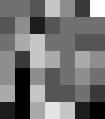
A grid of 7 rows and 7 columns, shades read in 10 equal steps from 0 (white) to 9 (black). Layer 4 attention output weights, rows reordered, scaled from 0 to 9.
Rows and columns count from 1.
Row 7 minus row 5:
4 0 -1 -5 -3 4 4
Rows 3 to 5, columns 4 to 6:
5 5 6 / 3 5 3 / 6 5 4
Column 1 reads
5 6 5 4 4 3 8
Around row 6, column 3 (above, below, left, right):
4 3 9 6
